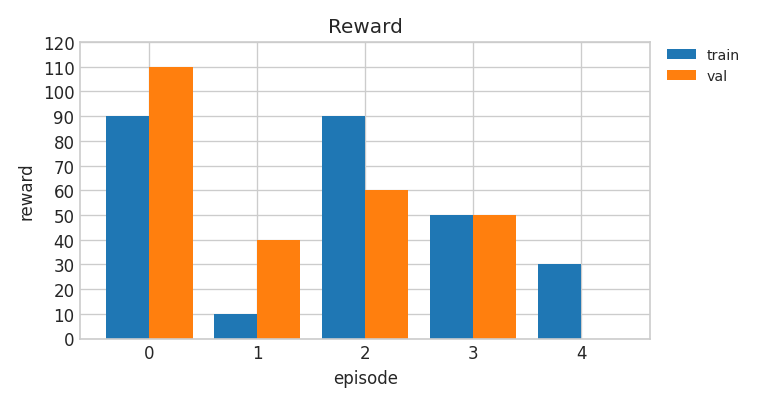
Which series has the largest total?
train
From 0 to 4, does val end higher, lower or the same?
lower
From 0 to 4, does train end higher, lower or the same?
lower
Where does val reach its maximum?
0
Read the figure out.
Title: Reward
x-axis: episode, ticks 0 1 2 3 4
y-axis: reward, ticks 0 10 20 30 40 50 60 70 80 90 100 110 120
Legend: train, val
Values:
train: 90 10 90 50 30
val: 110 40 60 50 0
